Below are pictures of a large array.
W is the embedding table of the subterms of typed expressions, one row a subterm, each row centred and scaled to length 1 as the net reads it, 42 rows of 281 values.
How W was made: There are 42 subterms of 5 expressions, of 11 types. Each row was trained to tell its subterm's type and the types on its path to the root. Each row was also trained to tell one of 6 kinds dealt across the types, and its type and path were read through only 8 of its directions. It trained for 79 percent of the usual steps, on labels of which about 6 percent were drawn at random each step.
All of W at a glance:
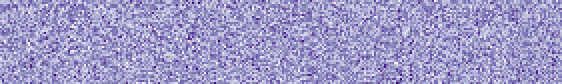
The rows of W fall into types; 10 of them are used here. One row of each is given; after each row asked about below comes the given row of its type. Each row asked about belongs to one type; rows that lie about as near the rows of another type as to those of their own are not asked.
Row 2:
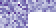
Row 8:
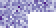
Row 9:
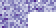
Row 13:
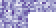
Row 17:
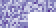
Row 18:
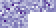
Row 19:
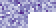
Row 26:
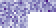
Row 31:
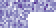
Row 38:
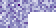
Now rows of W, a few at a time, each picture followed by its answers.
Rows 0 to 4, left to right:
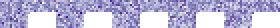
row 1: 18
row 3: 2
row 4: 26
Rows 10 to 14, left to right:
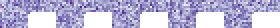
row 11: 38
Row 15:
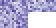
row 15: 2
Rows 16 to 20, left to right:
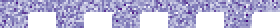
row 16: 17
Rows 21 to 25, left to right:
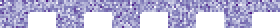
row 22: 17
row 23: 2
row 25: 17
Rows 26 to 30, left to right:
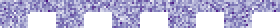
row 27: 9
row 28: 13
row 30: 18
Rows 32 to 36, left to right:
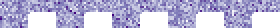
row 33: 2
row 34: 9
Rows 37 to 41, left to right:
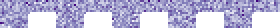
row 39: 17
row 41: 13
